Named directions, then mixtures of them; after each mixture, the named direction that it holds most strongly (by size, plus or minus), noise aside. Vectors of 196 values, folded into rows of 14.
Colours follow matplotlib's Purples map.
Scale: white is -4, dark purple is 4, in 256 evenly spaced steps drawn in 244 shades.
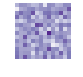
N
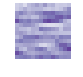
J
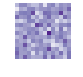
N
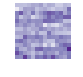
J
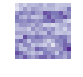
J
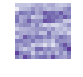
J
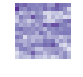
J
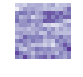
J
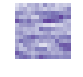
J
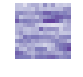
J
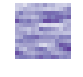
J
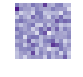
N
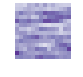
J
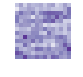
J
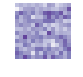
N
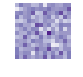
N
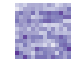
J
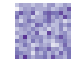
N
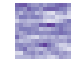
J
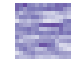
J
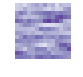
J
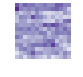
J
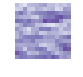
J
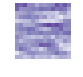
J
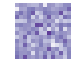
N
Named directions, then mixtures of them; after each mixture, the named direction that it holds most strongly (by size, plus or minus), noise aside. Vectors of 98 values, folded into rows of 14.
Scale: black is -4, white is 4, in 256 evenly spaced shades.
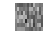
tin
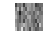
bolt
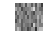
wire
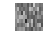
tin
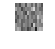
wire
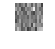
wire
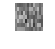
tin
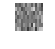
wire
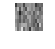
bolt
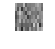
bolt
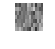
wire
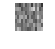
wire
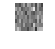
wire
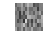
tin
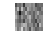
bolt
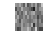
wire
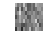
bolt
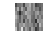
bolt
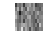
bolt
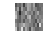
bolt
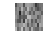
bolt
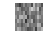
tin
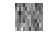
bolt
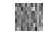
wire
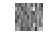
wire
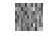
wire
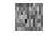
tin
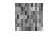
wire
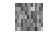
wire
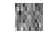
bolt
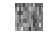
bolt
